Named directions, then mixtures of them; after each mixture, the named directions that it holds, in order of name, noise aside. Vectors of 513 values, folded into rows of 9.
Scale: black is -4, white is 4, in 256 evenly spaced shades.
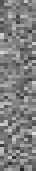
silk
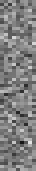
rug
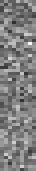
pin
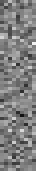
rug, silk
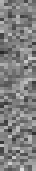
silk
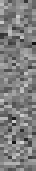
pin, rug, silk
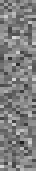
rug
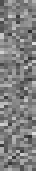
silk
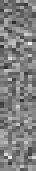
pin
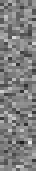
rug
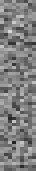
pin, rug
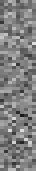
rug, silk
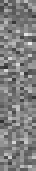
pin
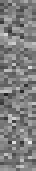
pin, rug
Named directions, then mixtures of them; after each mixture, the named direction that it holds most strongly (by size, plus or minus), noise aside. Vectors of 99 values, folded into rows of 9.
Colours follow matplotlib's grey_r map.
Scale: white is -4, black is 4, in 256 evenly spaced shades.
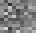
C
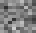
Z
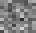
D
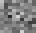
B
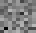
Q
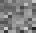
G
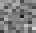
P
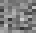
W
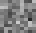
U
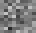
C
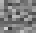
B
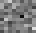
P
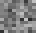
D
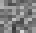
Z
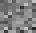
G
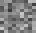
D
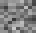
Z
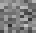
P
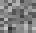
P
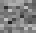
Z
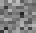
Q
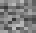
Z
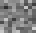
Z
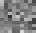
B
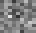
B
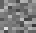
Q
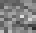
P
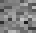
G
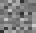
Q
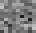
P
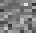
G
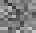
C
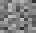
D
